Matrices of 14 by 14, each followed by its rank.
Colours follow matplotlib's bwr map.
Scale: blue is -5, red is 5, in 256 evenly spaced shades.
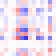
two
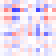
two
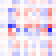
two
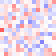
full rank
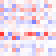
three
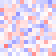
full rank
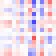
two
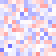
full rank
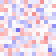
full rank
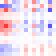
two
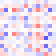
three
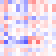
three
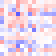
three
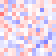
full rank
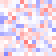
full rank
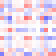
two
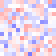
full rank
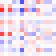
two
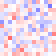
full rank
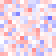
full rank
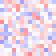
full rank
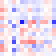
three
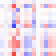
two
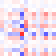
two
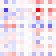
two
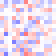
three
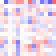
three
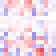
three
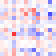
three
